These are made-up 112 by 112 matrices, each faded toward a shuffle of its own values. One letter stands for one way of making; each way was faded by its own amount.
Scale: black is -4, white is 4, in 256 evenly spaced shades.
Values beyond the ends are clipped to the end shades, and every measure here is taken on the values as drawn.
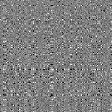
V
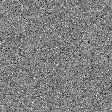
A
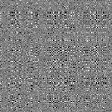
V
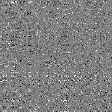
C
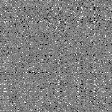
C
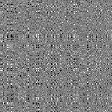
V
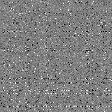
C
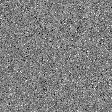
A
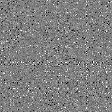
C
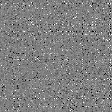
C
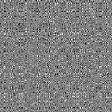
V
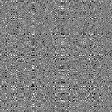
V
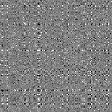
V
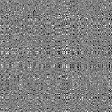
V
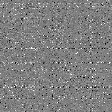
C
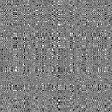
V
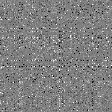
C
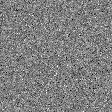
A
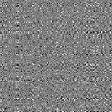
V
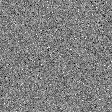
A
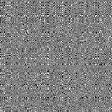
V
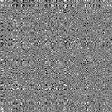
V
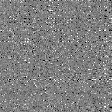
C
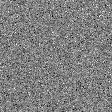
A
